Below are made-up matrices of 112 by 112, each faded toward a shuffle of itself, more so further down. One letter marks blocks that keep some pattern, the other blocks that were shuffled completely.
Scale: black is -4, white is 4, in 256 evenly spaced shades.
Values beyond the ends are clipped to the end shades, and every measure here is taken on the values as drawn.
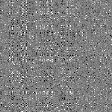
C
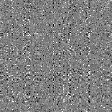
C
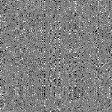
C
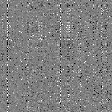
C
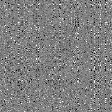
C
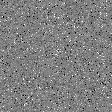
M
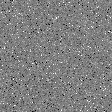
M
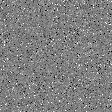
M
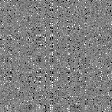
C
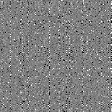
C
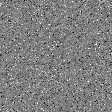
M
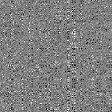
C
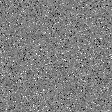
M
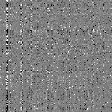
C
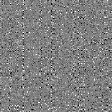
C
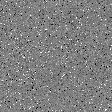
M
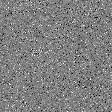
M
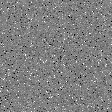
M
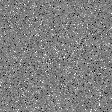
M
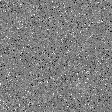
M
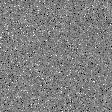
M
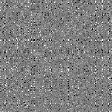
C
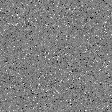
M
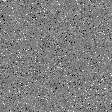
M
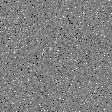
M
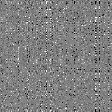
C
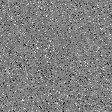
M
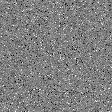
M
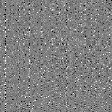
C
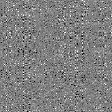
C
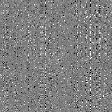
C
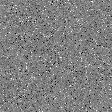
M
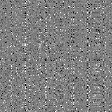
C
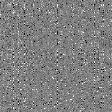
C
